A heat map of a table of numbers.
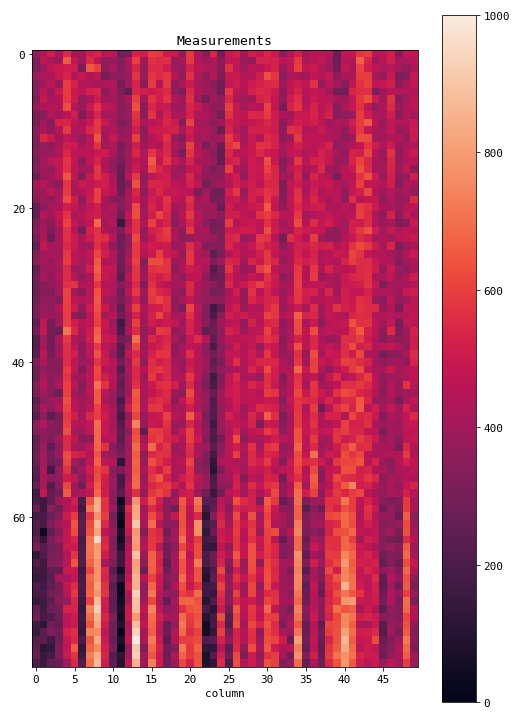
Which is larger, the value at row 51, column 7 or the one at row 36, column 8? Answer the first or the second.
the second
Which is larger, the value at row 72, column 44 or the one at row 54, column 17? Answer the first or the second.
the second
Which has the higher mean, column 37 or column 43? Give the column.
43
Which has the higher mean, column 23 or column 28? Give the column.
28
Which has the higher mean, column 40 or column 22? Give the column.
40
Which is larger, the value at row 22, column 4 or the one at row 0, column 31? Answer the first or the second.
the first
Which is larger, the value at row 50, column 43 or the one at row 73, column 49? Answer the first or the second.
the first
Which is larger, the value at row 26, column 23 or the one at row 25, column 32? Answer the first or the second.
the second
